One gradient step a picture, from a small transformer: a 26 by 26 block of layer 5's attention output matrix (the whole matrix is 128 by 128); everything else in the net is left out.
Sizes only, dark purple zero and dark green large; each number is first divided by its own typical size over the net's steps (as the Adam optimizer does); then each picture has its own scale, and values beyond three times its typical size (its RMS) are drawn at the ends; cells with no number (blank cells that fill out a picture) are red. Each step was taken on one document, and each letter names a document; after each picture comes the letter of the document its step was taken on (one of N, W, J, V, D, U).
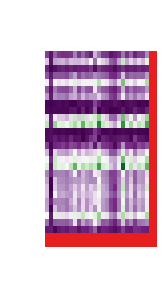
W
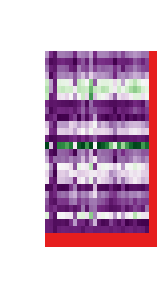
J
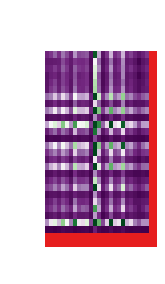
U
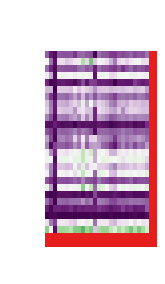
J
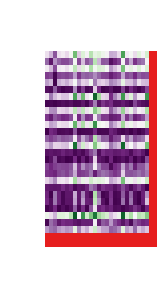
W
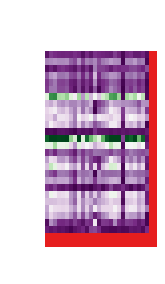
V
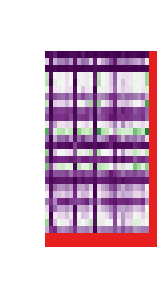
W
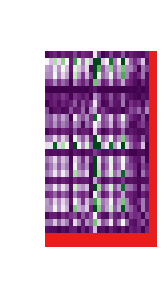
U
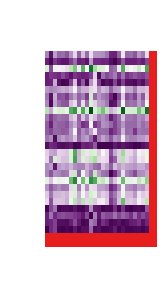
W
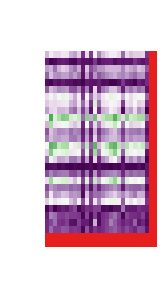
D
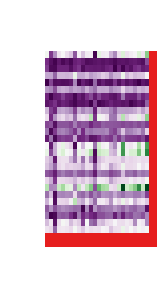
W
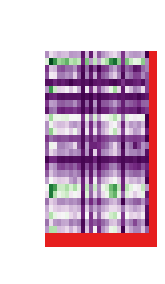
D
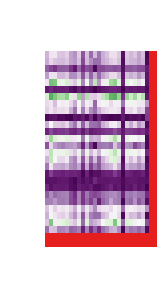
V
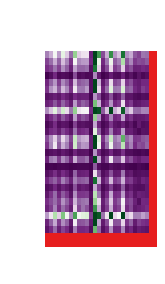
U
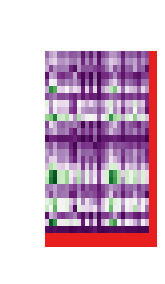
V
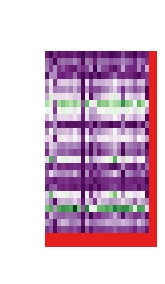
V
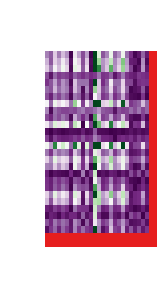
U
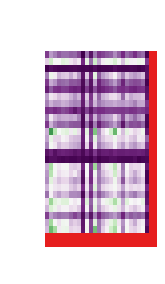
D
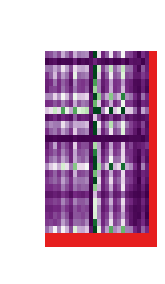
U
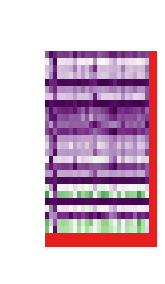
J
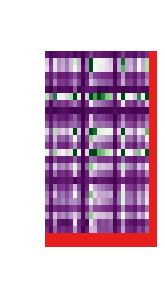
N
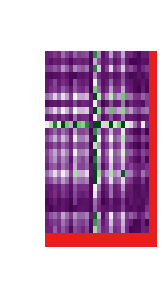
U
